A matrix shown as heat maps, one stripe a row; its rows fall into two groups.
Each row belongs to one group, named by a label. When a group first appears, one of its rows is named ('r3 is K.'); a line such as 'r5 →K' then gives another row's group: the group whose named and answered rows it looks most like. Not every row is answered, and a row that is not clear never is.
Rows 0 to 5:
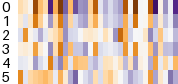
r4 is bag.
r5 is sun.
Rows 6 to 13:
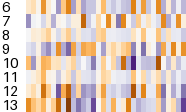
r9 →bag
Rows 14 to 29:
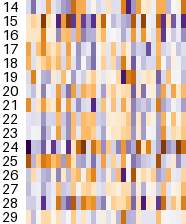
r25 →sun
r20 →bag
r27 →bag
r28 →bag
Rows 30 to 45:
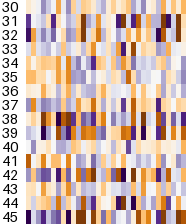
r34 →sun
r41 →sun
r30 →bag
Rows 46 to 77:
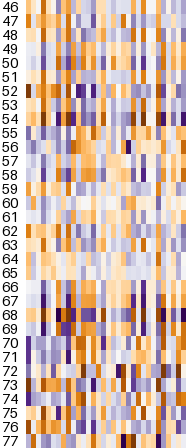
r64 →sun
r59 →sun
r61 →bag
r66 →bag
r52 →sun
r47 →sun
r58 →bag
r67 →bag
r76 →sun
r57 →bag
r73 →sun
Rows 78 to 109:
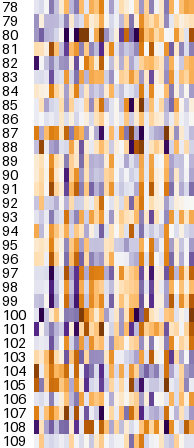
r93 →bag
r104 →sun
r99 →bag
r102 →bag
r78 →bag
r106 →bag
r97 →bag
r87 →sun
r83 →bag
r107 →sun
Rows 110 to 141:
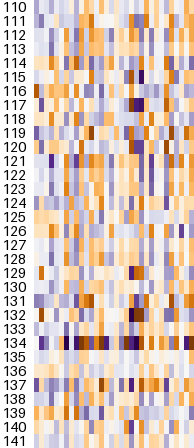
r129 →sun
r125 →sun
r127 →bag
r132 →sun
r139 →sun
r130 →bag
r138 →bag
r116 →sun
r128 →bag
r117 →sun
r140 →sun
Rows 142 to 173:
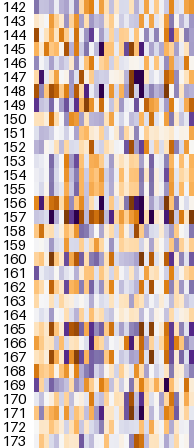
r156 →sun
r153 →bag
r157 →bag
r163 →sun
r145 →sun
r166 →sun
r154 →bag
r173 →sun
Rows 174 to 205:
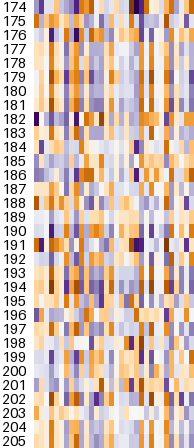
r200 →bag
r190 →bag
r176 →bag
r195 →sun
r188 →sun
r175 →sun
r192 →bag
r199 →bag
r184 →sun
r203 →sun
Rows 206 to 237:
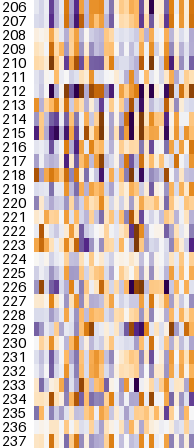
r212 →bag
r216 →bag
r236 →sun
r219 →bag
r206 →bag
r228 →bag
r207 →bag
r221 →sun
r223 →sun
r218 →sun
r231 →bag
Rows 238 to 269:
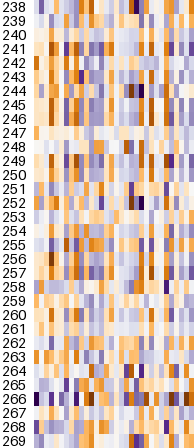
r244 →sun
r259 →sun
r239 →bag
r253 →bag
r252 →sun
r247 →sun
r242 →sun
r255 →bag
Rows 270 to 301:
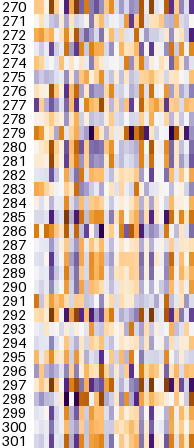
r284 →bag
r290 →bag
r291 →sun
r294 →bag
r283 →sun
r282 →bag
